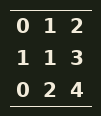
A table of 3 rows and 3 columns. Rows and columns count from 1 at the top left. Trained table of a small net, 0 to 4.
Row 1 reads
0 1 2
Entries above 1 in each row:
1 1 2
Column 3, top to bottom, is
2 3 4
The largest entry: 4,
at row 3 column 3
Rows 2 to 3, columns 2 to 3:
1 3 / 2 4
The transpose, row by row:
0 1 0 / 1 1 2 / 2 3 4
